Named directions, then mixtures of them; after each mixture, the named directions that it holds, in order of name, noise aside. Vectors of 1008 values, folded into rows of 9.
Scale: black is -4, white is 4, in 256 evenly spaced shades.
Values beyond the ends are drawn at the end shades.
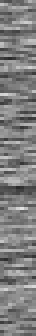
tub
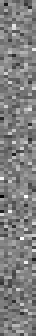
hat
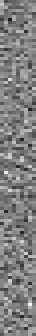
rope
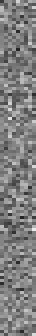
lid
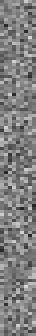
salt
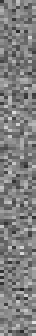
lid, salt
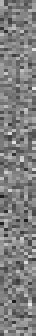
hat, rope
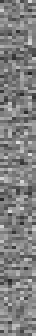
lid, tub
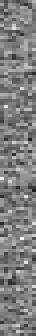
hat, tub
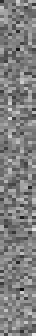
lid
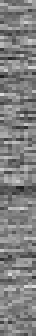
tub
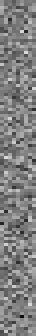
lid, rope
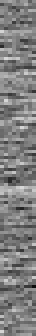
tub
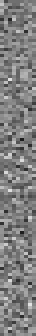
rope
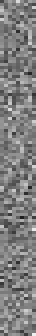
lid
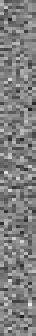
rope
